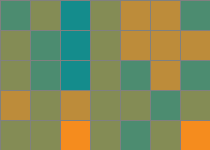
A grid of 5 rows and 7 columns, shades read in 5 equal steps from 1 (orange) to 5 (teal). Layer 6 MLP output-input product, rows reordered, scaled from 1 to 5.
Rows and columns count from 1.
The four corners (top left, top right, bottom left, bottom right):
4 4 3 1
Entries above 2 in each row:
5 4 6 5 5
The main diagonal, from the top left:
4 4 5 3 4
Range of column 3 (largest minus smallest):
4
